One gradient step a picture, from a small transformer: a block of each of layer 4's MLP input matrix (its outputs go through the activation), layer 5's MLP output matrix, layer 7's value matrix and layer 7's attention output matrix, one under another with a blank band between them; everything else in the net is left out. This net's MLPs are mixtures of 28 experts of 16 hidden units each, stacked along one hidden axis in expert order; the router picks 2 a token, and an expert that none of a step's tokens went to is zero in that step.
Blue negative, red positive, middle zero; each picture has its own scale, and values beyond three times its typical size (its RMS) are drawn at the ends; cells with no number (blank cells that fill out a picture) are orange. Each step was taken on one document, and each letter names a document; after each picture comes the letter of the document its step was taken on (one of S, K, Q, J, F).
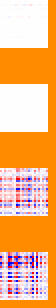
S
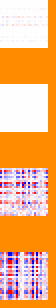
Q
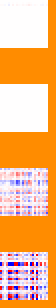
S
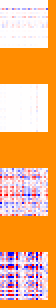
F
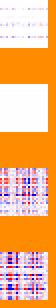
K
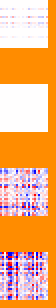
K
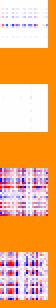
Q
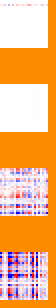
S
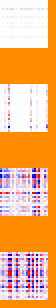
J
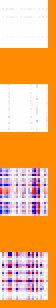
J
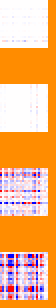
F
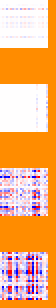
J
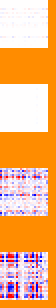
F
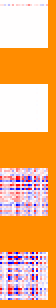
S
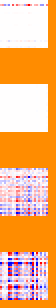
S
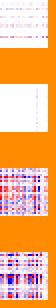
F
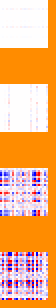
J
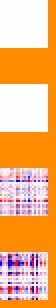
S
